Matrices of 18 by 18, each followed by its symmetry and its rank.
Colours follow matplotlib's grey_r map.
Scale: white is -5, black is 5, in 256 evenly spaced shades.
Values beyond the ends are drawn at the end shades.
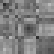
symmetric, rank three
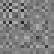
symmetric, rank three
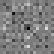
symmetric, rank three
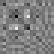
symmetric, rank three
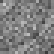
symmetric, full rank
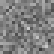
symmetric, full rank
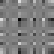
symmetric, rank one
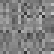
neither, rank three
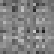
neither, rank three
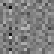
neither, rank three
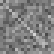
symmetric, full rank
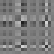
symmetric, rank one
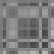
symmetric, rank one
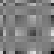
symmetric, rank one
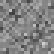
symmetric, full rank
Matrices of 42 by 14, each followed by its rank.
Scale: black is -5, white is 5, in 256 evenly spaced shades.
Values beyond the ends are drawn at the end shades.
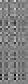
two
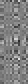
two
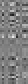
two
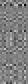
two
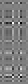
one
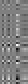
one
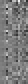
three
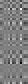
one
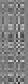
two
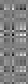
one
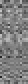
three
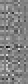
three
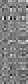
three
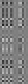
one
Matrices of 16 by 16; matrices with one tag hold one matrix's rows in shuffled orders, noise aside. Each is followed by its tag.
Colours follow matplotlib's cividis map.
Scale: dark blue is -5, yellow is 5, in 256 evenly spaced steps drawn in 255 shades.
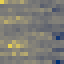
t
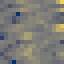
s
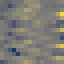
s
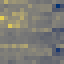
t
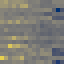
t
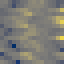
s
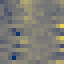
s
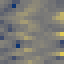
s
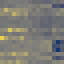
t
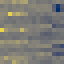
t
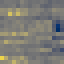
t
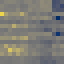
t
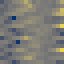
s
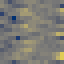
s
